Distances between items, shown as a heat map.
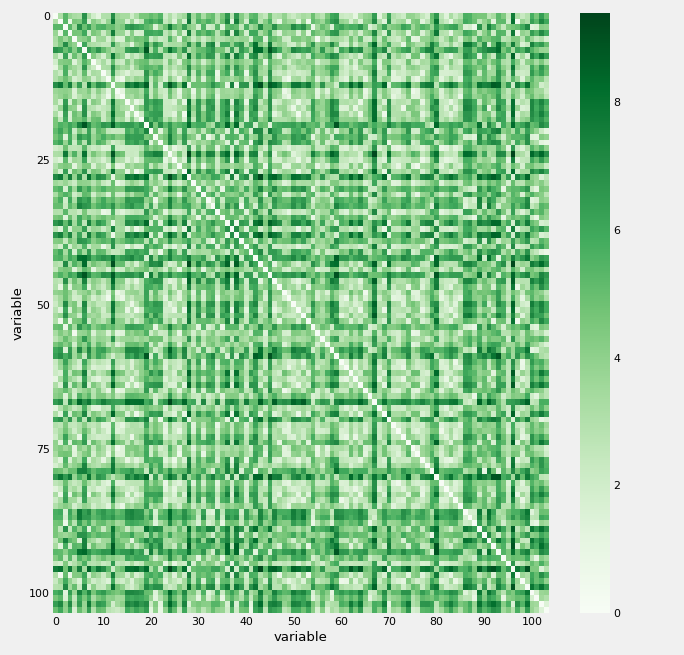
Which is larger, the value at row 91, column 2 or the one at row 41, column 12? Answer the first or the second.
the first
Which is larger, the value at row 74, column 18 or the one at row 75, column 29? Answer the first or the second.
the first
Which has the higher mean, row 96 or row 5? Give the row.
96
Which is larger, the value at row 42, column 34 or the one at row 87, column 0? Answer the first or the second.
the first
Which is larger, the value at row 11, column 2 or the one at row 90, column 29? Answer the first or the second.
the first
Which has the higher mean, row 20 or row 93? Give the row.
93
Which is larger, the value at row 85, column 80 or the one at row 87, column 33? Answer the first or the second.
the first
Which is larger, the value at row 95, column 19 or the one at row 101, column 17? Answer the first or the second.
the second
